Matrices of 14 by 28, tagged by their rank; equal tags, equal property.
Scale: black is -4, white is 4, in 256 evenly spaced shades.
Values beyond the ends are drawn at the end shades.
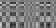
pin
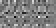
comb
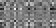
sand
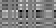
pin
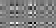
pin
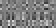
sand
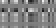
pin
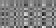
pin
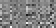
comb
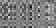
sand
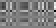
pin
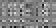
sand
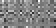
comb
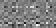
comb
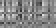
sand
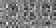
comb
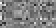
comb
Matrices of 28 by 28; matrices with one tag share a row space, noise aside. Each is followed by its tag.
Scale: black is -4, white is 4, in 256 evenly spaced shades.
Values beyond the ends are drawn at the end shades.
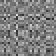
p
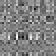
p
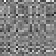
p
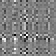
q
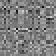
p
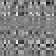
p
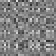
p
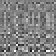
p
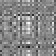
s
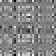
s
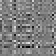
s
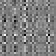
q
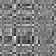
s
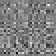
p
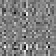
q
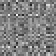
p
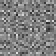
p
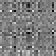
s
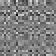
p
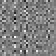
q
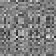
p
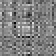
s
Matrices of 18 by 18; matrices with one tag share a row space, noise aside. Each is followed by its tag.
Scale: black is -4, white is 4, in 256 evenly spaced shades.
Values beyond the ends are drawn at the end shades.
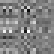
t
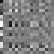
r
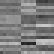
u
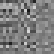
t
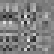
t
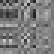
t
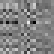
t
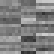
u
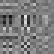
t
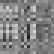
t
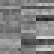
u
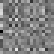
r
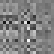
t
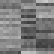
u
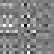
t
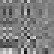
t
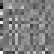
r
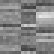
u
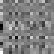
r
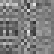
t
